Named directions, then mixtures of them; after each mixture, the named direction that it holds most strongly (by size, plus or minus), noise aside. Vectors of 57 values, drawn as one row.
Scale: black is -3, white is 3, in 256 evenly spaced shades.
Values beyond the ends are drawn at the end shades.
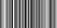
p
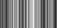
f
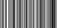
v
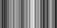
f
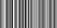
p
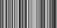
f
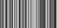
f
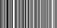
v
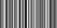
p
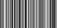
p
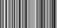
v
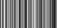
v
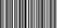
p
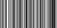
v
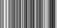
v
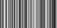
v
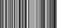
f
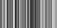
v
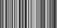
f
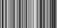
v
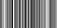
p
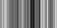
f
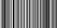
p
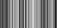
f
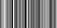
p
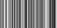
v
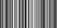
f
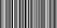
p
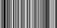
p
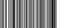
v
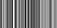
p
